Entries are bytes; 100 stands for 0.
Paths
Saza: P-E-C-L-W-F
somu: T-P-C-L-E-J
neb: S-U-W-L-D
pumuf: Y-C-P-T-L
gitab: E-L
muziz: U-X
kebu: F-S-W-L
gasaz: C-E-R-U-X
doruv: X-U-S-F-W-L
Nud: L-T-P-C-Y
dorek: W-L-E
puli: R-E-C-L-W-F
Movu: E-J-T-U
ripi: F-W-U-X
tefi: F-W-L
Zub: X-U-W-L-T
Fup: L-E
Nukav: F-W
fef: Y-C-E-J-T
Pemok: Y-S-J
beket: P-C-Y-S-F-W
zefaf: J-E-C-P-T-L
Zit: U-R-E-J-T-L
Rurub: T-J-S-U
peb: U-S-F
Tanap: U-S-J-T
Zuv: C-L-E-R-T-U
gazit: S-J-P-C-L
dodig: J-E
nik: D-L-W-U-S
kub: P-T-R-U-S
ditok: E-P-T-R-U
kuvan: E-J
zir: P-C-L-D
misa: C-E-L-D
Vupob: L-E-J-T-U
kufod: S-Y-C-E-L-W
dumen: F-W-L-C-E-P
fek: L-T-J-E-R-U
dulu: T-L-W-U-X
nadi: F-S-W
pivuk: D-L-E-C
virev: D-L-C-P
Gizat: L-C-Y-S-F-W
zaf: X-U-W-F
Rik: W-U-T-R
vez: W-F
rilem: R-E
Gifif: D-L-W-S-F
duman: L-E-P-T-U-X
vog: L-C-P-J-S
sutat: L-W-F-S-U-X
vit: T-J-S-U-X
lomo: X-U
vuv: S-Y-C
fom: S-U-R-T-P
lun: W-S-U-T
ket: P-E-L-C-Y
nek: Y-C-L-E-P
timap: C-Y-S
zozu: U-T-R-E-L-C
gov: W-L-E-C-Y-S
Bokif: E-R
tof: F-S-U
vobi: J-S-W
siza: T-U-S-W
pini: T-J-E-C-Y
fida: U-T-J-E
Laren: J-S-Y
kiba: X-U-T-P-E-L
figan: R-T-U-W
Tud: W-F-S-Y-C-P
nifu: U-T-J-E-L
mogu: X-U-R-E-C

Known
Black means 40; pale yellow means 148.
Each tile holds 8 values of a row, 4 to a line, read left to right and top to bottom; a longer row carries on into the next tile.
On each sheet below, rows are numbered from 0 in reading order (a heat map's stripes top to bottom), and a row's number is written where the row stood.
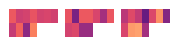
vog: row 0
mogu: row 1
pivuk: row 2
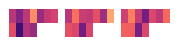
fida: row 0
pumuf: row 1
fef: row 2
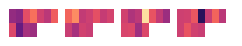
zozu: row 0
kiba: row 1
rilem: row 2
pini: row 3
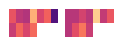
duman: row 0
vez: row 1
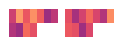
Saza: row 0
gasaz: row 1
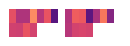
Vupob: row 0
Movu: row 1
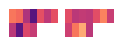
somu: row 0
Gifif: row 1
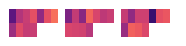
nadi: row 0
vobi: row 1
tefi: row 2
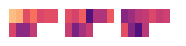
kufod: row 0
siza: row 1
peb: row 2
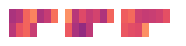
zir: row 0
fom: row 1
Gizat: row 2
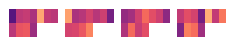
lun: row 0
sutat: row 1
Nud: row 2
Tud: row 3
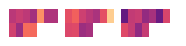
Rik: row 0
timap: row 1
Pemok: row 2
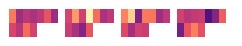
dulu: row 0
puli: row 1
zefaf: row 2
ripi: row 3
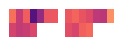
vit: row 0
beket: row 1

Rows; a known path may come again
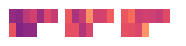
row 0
Tanap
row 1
zaf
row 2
Gizat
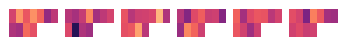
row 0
Saza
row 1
nifu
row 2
nik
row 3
ket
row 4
lomo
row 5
dodig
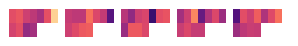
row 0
timap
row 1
Fup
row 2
tefi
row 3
kuvan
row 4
kebu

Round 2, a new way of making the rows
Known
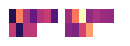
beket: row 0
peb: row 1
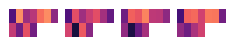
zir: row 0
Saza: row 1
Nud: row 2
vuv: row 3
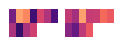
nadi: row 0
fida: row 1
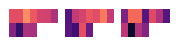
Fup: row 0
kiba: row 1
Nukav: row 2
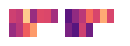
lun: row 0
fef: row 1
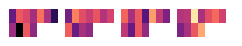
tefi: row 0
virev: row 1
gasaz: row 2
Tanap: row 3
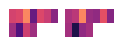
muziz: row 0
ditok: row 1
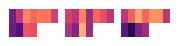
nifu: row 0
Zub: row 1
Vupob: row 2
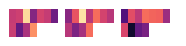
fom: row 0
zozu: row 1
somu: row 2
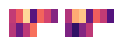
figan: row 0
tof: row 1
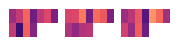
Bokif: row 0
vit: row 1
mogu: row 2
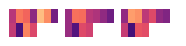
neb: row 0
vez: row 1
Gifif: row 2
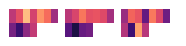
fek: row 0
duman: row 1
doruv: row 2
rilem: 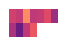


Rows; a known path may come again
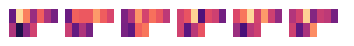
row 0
Gizat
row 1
pivuk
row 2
Zit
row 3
siza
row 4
Zuv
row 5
fom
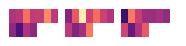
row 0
Movu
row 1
zozu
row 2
Tud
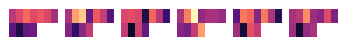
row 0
duman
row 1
tof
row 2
ripi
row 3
peb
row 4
kebu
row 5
ditok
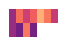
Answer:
misa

